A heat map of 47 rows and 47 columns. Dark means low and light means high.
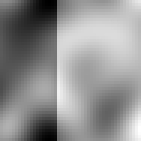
A vertical seam about 40% of the way across splits the table, and the right part is higher. The ninth with the lowest average is the top left. There are no lone odd cells.
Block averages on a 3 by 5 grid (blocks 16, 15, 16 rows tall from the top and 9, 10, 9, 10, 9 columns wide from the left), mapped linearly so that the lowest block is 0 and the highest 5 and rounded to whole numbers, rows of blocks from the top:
1 0 4 5 5 / 1 3 5 4 4 / 3 1 4 3 4
